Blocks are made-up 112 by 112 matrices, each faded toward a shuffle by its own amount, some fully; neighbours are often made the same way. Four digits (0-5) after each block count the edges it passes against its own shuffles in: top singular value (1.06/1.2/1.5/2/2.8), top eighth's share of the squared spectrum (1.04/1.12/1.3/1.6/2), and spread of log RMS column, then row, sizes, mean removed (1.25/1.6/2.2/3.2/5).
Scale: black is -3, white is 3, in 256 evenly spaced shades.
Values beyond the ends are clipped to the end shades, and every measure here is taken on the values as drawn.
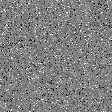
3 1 0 0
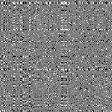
5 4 3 3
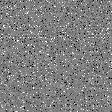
3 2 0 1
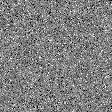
0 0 0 0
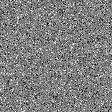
0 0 0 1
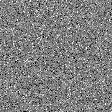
0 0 0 0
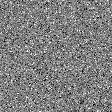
0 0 0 1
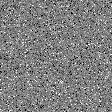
0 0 0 0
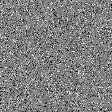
0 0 1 0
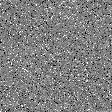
0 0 0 0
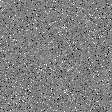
0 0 0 0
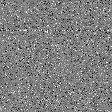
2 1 0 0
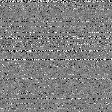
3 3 0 4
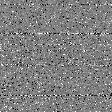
2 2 0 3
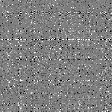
4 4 2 3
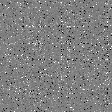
3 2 1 1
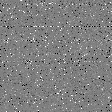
3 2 0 1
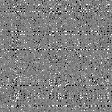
4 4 2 3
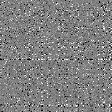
4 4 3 3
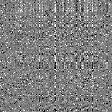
5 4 3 2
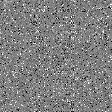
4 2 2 0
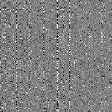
5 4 3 2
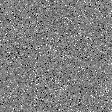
0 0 1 0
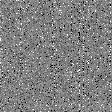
1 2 2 0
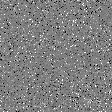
2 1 0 0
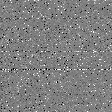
3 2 0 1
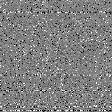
4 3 1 2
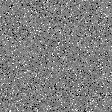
2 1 0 0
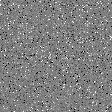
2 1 0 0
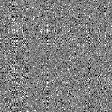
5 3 3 2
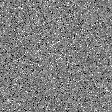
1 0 0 0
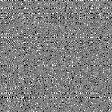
5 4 2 3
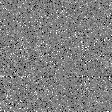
3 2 1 1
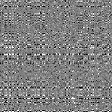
5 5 3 4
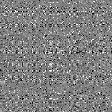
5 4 2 3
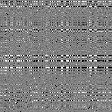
5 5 3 4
